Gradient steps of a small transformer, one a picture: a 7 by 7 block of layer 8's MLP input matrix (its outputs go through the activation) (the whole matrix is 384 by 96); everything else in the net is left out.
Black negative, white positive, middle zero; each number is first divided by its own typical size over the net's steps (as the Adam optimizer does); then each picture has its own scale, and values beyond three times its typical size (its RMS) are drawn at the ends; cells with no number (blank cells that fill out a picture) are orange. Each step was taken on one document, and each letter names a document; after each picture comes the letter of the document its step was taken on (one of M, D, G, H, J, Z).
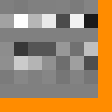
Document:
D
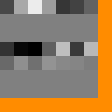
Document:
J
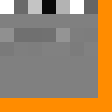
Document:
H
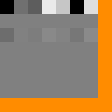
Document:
H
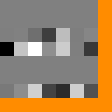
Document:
J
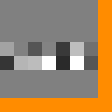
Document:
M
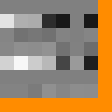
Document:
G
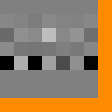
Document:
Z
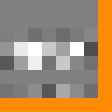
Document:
J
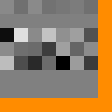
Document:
M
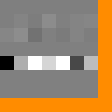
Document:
Z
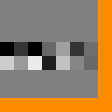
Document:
J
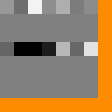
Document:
J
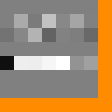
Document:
Z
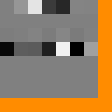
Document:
H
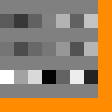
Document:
D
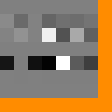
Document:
Z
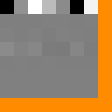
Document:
H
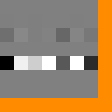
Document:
Z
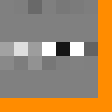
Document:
J
